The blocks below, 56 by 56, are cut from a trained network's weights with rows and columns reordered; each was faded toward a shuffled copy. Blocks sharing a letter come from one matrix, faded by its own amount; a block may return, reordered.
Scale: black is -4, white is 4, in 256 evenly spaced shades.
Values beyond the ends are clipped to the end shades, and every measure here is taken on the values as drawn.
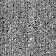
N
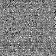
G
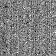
N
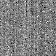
N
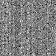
N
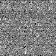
G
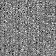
N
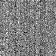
N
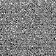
G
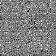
G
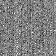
N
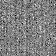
N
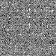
G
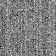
N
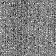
N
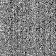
N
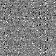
G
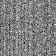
N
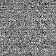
G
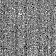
N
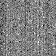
N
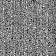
N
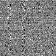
G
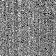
N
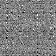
G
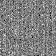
N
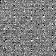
G
